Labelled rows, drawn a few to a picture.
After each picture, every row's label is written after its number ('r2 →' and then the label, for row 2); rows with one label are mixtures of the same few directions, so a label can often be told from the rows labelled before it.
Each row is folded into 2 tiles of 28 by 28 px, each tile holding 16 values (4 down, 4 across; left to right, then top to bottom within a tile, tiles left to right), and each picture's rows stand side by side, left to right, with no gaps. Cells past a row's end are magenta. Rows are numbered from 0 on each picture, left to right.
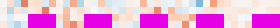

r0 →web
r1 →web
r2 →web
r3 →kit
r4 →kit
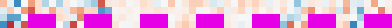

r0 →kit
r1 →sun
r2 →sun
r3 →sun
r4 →kit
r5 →kit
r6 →sun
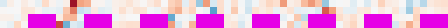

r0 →sun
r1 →kit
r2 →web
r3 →web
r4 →sun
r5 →sun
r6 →kit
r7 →kit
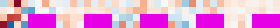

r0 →kit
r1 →web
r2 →kit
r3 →web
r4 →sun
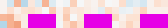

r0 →web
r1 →web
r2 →kit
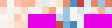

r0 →sun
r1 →web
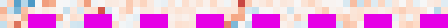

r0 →kit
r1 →web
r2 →kit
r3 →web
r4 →kit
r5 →web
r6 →web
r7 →web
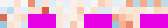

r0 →web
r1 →sun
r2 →web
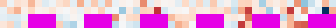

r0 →kit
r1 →web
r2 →web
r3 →web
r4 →sun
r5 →web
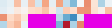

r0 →web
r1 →kit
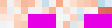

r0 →sun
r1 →sun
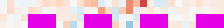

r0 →sun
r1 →sun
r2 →kit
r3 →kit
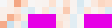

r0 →kit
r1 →sun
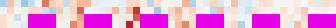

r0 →sun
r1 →sun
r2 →sun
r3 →web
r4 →sun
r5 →sun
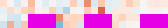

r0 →kit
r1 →web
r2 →kit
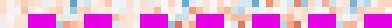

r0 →sun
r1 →kit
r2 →web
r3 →kit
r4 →kit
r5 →web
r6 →kit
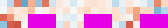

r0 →web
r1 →kit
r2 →sun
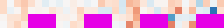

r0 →sun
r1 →sun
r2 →sun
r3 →web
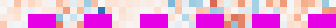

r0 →kit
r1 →web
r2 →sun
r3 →sun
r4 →kit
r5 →sun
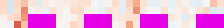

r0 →sun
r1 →sun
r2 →sun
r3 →sun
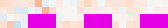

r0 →sun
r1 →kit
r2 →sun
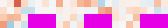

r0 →kit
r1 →sun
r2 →sun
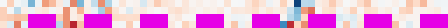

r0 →kit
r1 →web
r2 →kit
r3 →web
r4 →kit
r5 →kit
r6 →kit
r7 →kit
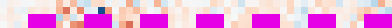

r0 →sun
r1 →web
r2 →web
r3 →sun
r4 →kit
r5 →sun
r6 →sun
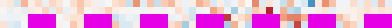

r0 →web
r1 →sun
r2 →web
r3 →sun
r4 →web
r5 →kit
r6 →web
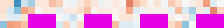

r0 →kit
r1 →kit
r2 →kit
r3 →sun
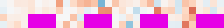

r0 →web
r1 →sun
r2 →sun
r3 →sun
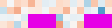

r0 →kit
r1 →web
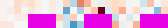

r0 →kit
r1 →web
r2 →web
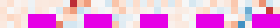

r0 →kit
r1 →kit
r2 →web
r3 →sun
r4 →sun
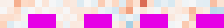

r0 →kit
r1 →sun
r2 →kit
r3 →sun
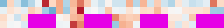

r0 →sun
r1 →sun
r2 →web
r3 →sun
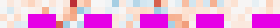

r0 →web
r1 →kit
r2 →sun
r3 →web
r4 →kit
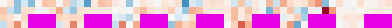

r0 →kit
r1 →kit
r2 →kit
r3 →kit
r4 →web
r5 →sun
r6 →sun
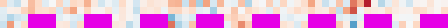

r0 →kit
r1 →kit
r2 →sun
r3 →web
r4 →web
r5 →kit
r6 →kit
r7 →kit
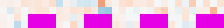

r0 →web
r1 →sun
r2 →sun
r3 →web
